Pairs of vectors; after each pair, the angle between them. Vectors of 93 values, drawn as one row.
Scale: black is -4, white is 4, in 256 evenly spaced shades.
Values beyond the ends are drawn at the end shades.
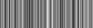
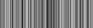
partly opposed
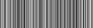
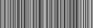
nearly parallel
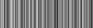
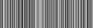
orthogonal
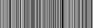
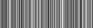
nearly opposite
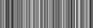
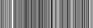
partly opposed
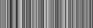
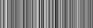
partly aligned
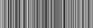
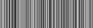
orthogonal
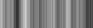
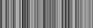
partly opposed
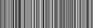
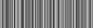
nearly opposite
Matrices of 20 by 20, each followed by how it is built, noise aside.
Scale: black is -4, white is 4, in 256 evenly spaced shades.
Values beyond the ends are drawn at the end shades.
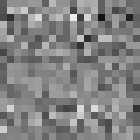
low rank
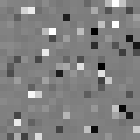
sparse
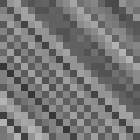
Toeplitz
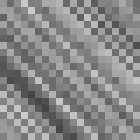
Toeplitz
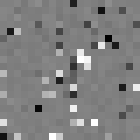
sparse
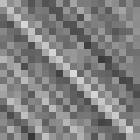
Toeplitz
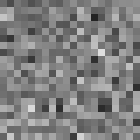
low rank
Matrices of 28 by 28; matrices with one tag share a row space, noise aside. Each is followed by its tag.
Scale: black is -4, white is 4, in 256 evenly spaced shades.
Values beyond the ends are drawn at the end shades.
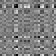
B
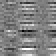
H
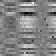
H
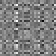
B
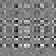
B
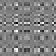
B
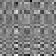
B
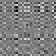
B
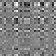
B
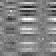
H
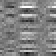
H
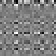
B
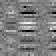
H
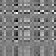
B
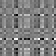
B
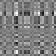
B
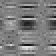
H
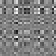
B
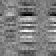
H
